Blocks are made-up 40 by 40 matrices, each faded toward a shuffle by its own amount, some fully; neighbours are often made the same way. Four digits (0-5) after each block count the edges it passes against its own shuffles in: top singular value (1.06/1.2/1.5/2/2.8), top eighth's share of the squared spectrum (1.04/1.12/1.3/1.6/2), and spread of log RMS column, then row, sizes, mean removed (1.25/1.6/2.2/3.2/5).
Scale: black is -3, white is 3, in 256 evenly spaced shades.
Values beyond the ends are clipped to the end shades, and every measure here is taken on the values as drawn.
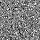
0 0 0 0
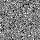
0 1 0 0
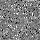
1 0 0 0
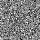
0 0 0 0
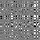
4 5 3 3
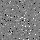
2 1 0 0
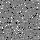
2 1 0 0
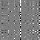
4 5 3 1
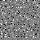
3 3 1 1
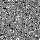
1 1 0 0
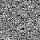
2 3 1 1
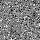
0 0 0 0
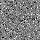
0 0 0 0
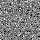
0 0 0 0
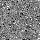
0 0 0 0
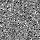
0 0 0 0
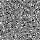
2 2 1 0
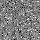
0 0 0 0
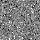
2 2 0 0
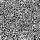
2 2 0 0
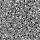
1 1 0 0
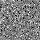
1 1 0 0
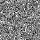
2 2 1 0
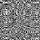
4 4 2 2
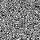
2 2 0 1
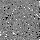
2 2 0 0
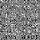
3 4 2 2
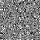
3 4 1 1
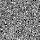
2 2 1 0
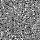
0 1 1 0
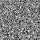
1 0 0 0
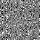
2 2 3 0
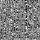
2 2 3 0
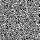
0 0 1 0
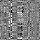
4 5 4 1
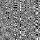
3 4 3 2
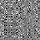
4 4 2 2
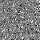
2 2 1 0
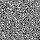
1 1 0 0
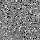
2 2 1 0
